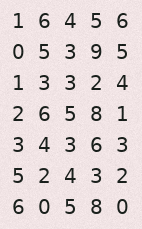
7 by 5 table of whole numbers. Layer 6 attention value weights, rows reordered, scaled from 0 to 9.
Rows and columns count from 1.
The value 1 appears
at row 1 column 1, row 3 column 1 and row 4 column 5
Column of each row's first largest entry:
2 4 5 4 4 1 4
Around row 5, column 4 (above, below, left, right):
8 3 3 3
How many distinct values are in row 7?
4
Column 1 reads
1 0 1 2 3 5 6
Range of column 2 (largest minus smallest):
6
